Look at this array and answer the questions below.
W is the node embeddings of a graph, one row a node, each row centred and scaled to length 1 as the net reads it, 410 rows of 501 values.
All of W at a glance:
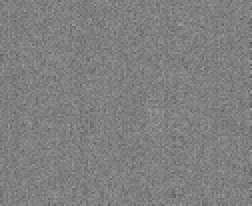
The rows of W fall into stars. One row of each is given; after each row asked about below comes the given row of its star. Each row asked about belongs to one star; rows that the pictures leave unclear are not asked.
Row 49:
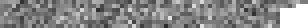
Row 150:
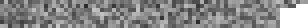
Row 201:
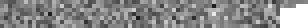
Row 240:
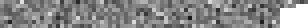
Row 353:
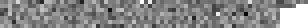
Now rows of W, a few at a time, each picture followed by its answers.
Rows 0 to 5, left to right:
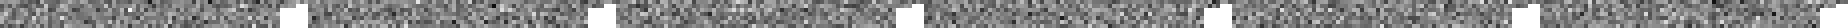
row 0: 49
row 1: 201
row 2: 353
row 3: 201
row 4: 353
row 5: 150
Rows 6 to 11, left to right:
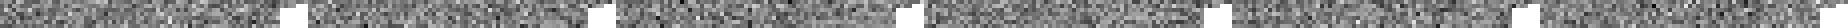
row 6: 49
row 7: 240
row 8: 150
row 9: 49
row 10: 150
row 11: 353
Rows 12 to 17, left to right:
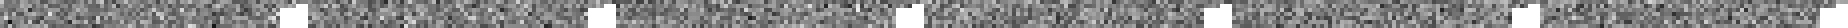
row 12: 240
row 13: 240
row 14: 49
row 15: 49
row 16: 150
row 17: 201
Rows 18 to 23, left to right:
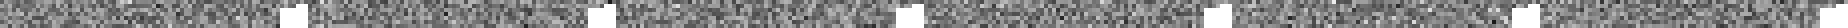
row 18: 353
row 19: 240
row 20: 201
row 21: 49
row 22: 240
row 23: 240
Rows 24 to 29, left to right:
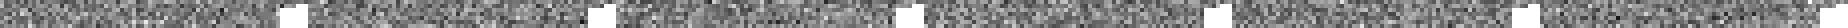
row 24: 240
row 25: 49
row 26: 49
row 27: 353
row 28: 201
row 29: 150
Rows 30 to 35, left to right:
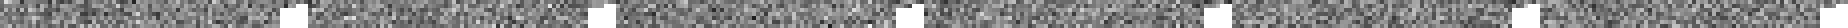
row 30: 201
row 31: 49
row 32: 49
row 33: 49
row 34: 49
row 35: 353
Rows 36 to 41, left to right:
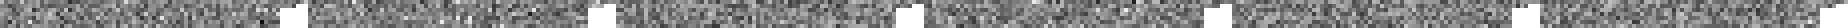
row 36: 240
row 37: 240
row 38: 150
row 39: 201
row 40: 49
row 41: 150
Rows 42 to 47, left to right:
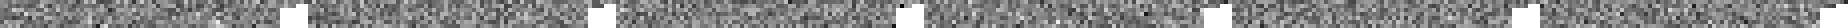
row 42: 353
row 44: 201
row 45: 240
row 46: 201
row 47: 49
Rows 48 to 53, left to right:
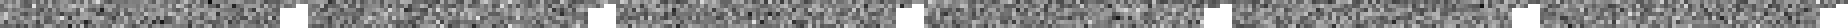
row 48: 49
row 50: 201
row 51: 201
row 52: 150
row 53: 353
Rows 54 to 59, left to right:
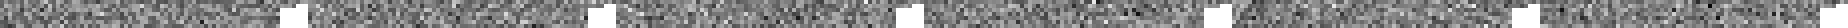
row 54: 150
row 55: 353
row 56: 353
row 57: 150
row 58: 49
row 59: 150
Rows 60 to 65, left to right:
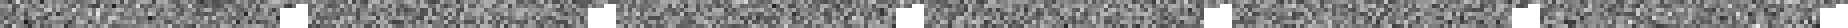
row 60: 353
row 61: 49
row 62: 353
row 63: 49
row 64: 201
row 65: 353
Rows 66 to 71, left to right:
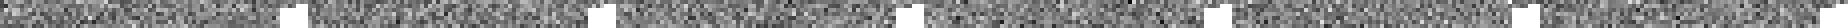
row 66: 49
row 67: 240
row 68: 150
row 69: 353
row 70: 353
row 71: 49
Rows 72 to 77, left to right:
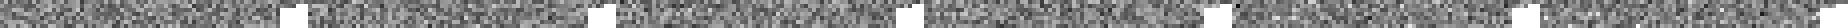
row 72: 353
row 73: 150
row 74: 240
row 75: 240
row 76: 49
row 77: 240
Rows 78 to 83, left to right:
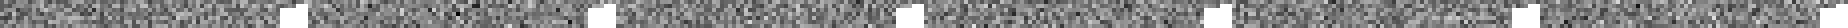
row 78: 201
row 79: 240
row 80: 240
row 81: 201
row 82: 353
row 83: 353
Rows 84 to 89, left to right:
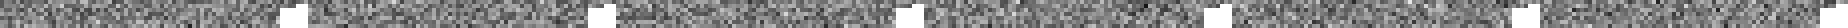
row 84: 201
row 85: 201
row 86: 201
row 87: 353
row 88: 49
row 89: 201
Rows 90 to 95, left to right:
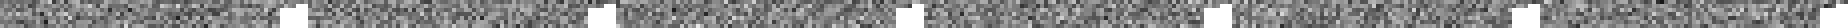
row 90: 150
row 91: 201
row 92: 201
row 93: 353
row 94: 240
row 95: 201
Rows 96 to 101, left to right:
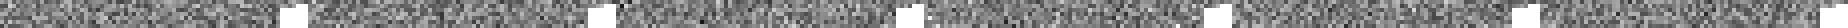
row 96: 49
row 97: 49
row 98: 49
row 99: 240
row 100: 240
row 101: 353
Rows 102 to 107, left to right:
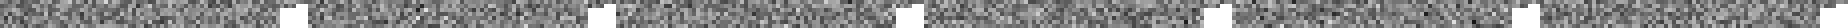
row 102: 49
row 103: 353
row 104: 240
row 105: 240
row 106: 201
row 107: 201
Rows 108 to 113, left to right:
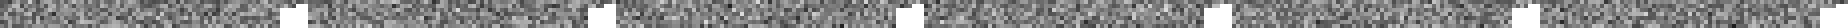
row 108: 150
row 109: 150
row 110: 353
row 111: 49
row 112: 49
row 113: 150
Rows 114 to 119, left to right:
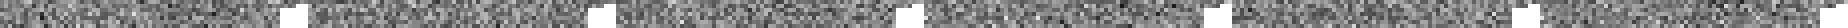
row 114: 150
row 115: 49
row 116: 150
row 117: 150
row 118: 201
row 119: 150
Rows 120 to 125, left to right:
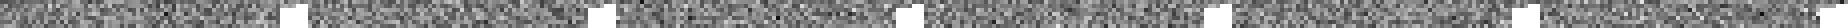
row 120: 150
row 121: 240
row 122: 150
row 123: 240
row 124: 49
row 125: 240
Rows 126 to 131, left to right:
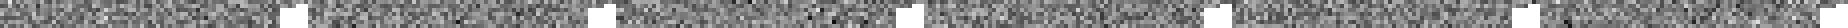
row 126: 201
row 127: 353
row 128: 201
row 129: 240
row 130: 201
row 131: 353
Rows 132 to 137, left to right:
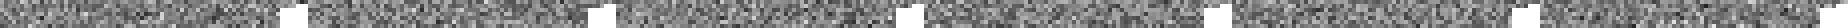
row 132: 240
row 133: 353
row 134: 353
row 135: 240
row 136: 201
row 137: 240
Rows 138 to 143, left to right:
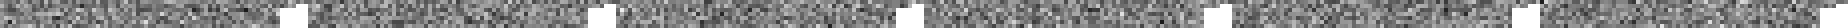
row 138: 240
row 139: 49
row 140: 49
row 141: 353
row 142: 150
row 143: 49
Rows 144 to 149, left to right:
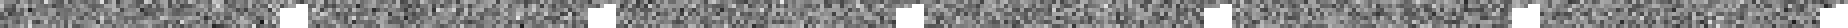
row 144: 240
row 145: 49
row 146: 49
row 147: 49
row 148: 240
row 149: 49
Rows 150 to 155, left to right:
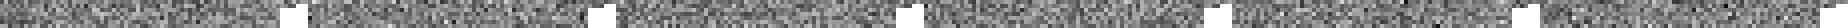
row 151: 201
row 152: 201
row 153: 201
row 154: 150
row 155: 201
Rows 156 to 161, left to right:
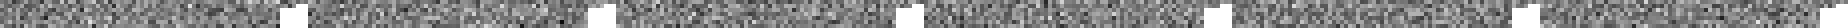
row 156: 353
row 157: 49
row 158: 201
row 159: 201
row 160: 201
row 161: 353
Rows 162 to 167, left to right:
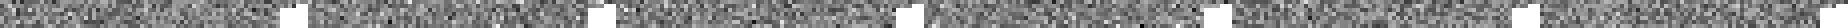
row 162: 49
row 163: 240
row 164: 150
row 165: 240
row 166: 150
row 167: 49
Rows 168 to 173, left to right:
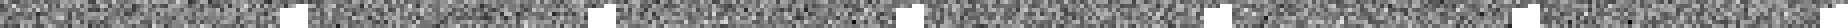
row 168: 49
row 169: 353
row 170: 353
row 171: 201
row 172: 353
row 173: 201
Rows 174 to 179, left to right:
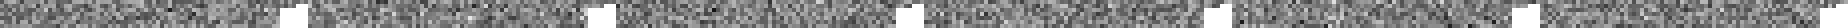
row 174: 201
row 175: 240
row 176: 49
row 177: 150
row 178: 240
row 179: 240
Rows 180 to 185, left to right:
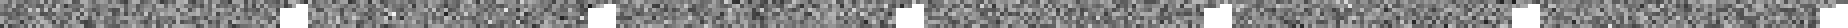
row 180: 49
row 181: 240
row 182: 201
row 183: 353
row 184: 49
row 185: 240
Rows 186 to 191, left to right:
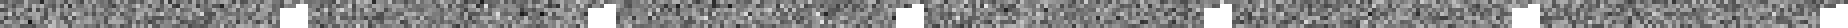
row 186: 353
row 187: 150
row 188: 353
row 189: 201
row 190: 240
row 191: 201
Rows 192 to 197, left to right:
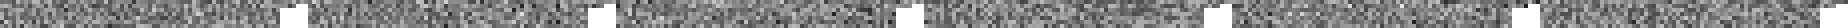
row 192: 353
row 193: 201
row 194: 49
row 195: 150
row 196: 49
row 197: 49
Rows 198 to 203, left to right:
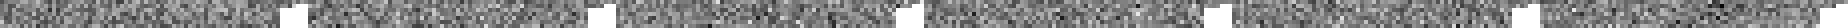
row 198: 201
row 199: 353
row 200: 240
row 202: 353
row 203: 150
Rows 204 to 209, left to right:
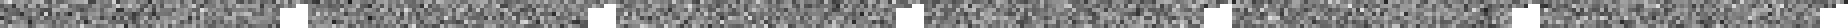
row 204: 201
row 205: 353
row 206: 353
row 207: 150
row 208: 49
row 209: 49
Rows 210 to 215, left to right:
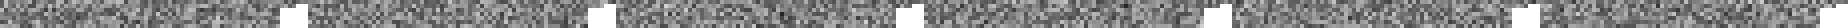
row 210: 150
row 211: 49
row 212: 150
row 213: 201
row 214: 240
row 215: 240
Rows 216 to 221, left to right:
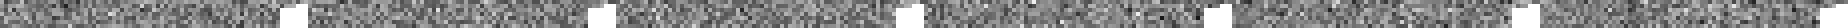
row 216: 240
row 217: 49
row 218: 49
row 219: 201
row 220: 49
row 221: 49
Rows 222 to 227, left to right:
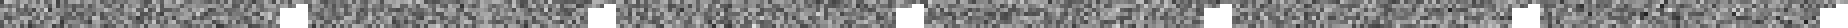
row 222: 201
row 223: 49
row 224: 353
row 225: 201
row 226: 150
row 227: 201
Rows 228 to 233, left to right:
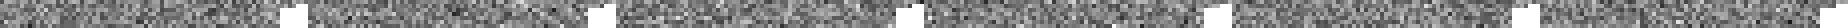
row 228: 353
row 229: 240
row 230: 49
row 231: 240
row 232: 49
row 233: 201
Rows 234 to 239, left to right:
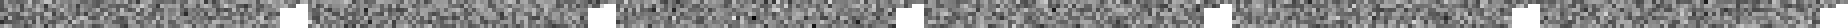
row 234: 150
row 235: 201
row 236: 201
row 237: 353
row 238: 240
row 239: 150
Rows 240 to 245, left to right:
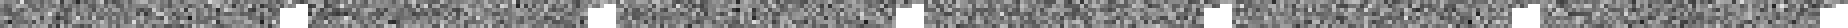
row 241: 49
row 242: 201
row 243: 201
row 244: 353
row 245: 49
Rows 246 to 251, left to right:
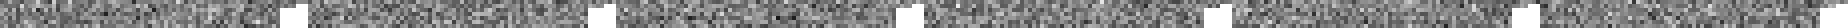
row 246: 201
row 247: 201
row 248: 150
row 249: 49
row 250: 49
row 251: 49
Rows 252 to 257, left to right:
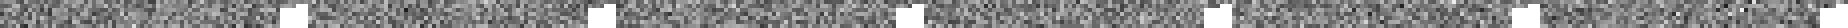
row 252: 49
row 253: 49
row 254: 49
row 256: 240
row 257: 201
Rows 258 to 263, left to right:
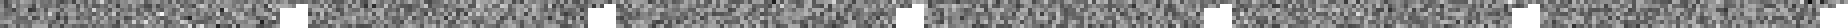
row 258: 240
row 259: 49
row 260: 201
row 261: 240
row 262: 353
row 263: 49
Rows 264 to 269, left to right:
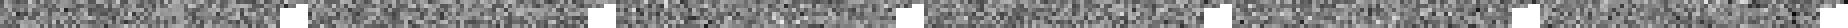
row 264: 49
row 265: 49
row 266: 150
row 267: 49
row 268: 240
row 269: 49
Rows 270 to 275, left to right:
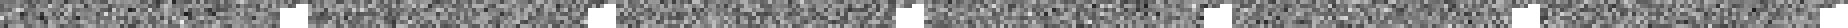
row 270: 150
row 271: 201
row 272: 201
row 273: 150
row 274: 353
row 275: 353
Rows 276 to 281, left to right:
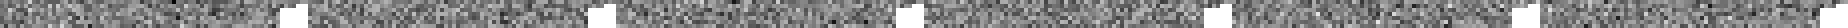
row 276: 150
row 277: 150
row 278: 201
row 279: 201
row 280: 240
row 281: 150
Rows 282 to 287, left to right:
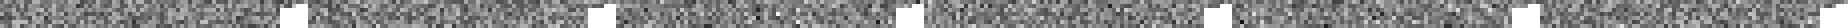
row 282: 201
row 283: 150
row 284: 240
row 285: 201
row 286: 240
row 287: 201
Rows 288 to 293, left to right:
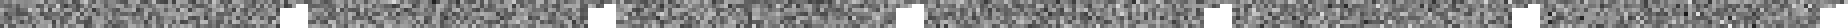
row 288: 201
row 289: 201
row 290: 150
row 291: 201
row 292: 353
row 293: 240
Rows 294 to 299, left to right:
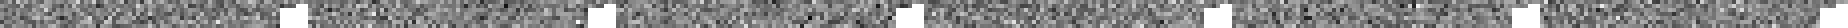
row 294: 353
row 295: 150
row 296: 201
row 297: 353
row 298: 150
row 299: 201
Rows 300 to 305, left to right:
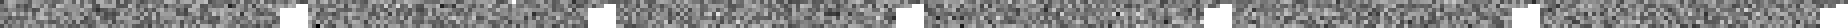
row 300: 49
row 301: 49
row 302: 150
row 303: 201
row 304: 240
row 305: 353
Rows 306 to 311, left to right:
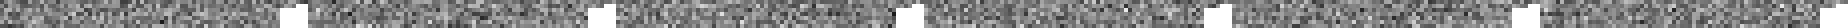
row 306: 49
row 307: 150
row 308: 150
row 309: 201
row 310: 150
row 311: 49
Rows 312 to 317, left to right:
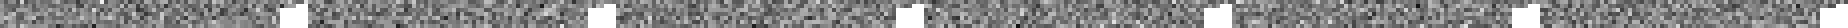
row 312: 240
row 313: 49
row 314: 201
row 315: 353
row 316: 201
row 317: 353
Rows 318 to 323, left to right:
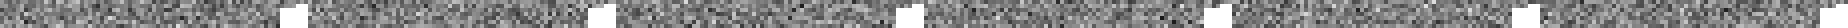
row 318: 353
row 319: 240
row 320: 201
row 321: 201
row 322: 49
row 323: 353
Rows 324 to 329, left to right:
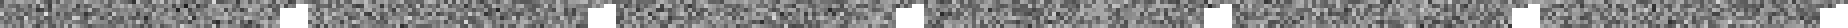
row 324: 201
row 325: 353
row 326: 150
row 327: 49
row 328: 49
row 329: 353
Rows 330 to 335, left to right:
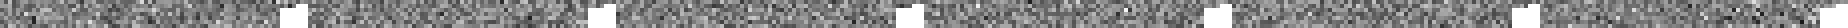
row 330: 353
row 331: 201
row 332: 353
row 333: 201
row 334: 201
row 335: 240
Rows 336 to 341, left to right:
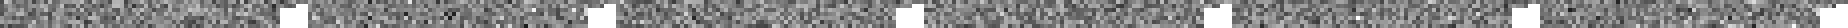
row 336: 49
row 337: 240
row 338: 49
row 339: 353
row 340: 201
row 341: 240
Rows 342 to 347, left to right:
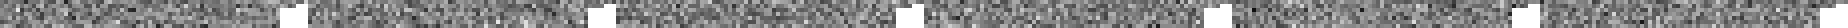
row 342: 150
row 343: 353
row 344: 353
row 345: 353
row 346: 150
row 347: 49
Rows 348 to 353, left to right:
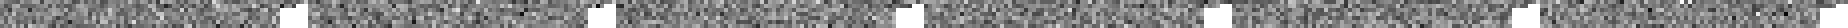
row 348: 240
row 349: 150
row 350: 49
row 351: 49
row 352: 150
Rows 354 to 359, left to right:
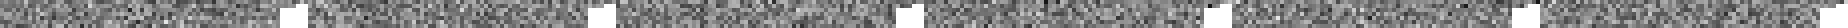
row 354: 150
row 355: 240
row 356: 201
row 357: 201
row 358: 49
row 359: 240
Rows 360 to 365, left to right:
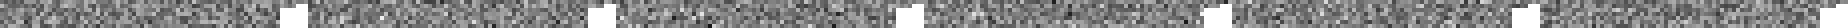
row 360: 353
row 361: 201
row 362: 240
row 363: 240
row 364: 353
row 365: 240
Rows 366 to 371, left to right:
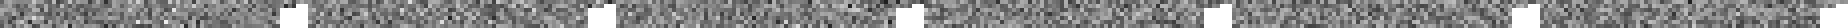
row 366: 201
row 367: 240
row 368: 49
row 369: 201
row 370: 240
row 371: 49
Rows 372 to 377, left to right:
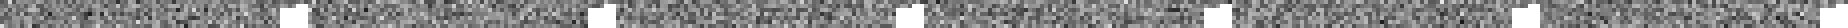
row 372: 201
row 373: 201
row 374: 353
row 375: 49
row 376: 353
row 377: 201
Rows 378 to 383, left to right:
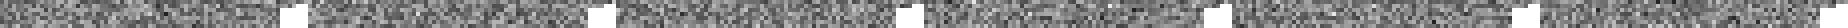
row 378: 150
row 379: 240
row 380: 201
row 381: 150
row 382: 150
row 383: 201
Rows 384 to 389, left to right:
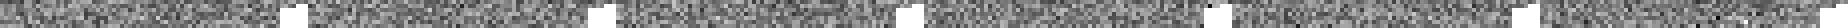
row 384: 150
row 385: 49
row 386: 150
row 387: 49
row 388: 150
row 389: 150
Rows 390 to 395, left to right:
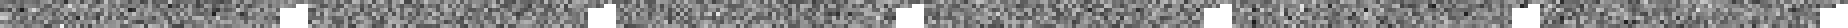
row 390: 150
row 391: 353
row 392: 150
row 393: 353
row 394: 150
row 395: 49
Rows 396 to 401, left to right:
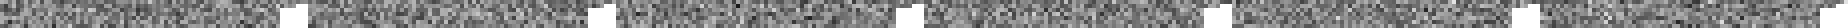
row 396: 240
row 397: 49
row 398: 201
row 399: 240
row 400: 240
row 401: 150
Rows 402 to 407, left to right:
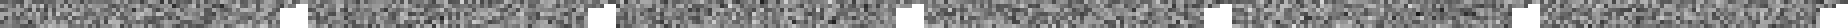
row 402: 150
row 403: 201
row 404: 201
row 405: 201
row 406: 150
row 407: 49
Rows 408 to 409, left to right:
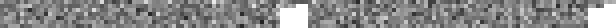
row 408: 240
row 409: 201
